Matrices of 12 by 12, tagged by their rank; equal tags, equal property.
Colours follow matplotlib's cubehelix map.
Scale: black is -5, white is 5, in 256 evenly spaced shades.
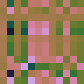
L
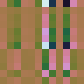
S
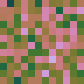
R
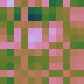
L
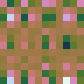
L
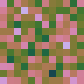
R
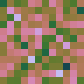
R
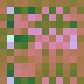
L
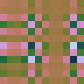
S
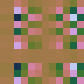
S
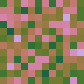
R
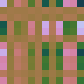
S
